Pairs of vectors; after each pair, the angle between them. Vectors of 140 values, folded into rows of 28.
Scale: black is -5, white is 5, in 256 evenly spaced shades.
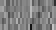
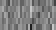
nearly parallel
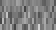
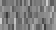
partly opposed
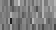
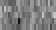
partly aligned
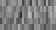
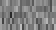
orthogonal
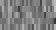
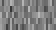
partly opposed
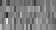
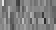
orthogonal
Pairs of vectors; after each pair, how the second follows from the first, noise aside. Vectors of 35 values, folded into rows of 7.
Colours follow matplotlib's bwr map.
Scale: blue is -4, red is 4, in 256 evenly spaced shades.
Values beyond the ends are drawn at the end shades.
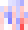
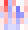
reversed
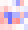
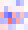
sign-scrambled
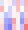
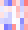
wrapped around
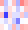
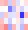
reversed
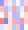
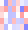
reversed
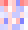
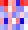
scaled up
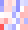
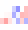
partly zeroed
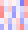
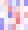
wrapped around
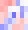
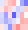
reversed
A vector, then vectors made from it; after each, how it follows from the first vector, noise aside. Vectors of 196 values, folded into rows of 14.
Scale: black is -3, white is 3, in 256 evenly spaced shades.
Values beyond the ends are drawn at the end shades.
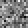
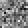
wrapped around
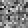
wrapped around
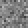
shrunk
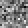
wrapped around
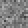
shrunk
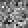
wrapped around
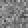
shrunk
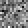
reversed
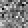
wrapped around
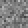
shrunk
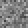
shrunk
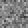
shrunk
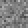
shrunk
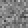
shrunk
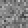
shrunk
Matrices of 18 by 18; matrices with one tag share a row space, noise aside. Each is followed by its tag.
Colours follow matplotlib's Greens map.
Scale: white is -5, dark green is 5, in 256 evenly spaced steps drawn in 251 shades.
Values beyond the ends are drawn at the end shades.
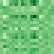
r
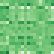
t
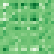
r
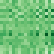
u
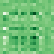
r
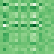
r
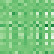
u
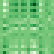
r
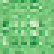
r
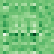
r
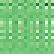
u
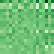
u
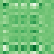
r
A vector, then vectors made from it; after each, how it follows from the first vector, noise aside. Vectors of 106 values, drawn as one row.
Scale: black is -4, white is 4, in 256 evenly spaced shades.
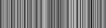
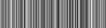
sign-scrambled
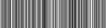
negated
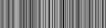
wrapped around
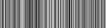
wrapped around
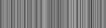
shrunk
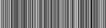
sign-scrambled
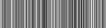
negated
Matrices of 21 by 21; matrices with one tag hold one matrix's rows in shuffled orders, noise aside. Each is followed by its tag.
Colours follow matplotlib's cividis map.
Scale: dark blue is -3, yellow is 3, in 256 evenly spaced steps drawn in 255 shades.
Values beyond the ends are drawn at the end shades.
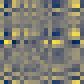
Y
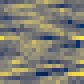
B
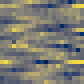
B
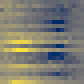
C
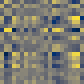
Y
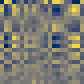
Y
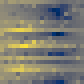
C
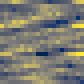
B
